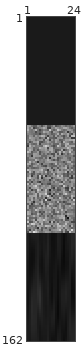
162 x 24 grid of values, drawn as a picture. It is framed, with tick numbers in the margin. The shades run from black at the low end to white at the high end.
The table splits into 3 rows of 1 panel. Panel 1,1: very low, flat. Panel 2,1: middling, fine-grained, strong in contrast. Panel 3,1: very low, streaked downward, faint in contrast.
